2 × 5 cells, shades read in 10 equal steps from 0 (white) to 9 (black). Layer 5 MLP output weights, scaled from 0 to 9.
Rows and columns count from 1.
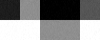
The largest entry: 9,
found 2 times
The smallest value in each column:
0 0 4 4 0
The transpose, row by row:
8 0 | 4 0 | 9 4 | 9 4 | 6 0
